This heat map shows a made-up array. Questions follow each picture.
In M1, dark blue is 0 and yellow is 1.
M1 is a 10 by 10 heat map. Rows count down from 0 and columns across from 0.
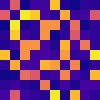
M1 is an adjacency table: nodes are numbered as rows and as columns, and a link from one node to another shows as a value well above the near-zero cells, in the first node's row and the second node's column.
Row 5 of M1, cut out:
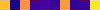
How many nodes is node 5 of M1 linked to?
4
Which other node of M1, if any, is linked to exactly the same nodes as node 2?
node 6
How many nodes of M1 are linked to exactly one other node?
1
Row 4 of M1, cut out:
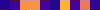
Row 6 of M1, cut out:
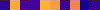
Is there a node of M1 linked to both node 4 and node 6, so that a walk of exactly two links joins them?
no
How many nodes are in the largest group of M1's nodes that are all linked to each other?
2
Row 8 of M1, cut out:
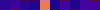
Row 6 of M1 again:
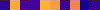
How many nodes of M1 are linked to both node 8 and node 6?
1
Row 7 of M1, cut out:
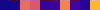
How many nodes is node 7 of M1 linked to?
4
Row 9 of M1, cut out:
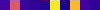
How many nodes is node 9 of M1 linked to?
3
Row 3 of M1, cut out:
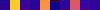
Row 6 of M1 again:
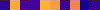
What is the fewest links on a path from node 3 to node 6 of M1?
2
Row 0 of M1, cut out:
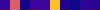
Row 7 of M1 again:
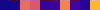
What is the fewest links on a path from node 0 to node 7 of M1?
3
